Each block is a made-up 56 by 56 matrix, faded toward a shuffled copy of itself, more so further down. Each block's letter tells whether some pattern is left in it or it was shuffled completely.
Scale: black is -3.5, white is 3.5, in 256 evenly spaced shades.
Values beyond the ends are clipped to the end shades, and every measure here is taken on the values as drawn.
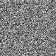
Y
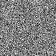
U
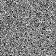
Y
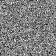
U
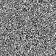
Y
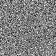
U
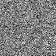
Y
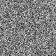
U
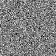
Y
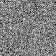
Y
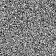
U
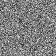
Y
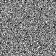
Y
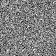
U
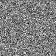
Y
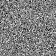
U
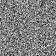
U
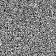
Y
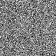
U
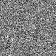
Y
